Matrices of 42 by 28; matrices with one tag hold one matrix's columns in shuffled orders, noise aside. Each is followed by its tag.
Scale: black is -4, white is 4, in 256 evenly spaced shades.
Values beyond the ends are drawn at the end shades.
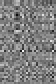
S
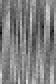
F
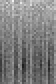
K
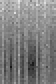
K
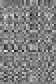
S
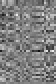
S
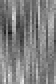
F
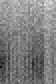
K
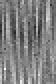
F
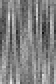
F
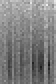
K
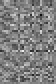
S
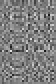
S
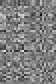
S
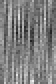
F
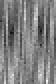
F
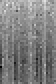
K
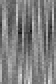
F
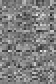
S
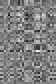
S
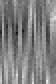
F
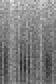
K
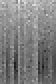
K
